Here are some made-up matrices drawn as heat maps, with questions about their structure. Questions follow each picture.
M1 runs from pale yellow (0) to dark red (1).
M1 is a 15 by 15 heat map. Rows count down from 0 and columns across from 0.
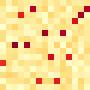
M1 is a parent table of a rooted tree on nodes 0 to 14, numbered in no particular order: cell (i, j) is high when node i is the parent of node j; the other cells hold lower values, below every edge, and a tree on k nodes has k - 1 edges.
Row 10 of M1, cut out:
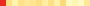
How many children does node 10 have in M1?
1
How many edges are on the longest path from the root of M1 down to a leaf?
6
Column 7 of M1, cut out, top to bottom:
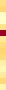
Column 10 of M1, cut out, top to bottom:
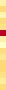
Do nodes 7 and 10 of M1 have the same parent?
yes
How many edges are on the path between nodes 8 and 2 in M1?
3
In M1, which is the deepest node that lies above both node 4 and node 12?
7
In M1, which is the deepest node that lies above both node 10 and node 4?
5
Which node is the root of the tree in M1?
1
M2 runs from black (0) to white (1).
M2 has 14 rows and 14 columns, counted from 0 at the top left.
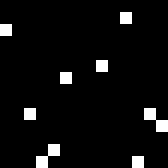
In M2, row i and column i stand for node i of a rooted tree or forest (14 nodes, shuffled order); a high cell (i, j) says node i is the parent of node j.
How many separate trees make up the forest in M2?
4
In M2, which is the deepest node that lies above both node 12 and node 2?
9
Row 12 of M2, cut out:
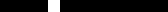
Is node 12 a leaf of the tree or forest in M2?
no
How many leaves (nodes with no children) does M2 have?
6
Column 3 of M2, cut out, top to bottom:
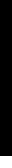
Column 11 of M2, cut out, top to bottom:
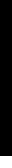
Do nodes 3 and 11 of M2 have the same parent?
yes
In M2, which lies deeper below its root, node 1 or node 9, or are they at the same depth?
the same depth
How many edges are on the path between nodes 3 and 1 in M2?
3
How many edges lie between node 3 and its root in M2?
3
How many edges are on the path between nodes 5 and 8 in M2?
1
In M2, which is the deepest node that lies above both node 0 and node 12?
9
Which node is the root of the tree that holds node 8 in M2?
6
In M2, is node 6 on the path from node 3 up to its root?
no
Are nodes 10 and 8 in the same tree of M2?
no
